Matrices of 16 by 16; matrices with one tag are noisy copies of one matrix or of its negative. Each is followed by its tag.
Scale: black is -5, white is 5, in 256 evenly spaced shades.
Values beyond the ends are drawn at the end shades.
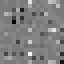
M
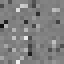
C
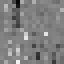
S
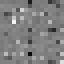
M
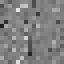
C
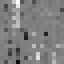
S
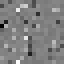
C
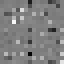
M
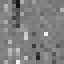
S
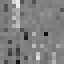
S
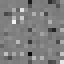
M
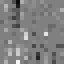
S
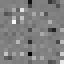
M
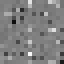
M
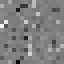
C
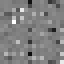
M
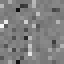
C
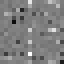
M
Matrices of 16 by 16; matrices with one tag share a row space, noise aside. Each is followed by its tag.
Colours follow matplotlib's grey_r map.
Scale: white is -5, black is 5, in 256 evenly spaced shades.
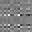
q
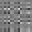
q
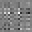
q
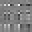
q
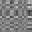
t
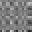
t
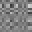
t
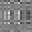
q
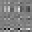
q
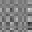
t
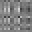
q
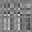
q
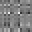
q
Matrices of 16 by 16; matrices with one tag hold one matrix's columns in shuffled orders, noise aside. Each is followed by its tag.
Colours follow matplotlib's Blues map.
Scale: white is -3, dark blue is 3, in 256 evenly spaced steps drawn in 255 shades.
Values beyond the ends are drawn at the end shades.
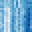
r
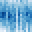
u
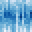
u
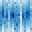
u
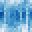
u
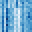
r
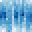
u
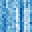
r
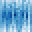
u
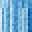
r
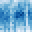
u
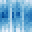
u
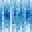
u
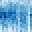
u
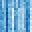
r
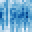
u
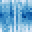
u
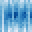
u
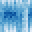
u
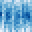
u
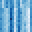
r
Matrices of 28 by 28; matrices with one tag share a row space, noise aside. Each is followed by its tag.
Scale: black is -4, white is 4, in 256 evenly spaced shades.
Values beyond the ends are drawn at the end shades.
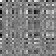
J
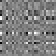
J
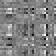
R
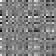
J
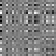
J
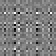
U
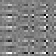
R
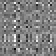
U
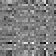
R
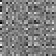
J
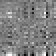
R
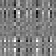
U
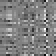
R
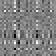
U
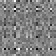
U
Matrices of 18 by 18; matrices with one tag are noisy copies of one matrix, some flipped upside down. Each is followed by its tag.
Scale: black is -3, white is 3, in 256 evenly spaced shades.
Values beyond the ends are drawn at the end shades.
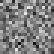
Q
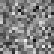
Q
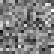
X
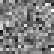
X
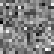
X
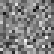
Q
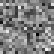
X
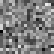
X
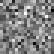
Q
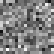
X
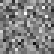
Q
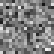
X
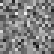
Q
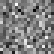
Q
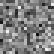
X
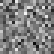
Q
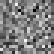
Q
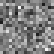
X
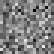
Q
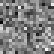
X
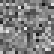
X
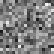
X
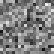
X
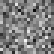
Q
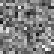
X
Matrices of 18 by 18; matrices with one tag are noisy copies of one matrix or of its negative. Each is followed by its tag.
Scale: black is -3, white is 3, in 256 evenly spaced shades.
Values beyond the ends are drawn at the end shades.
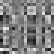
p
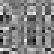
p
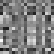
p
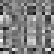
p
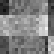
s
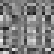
p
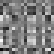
p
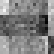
s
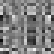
p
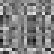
p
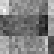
s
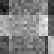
s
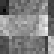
s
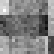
s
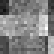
s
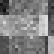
s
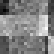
s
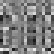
p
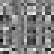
p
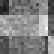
s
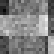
s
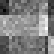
s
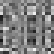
p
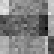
s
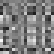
p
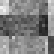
s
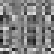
p
